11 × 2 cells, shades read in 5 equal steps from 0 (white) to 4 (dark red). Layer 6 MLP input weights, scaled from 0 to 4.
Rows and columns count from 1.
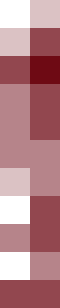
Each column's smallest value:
0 1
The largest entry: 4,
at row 3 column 2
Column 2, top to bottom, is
1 3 4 3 3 2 2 3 3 2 3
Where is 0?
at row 1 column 1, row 8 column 1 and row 10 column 1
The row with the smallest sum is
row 1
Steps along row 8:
up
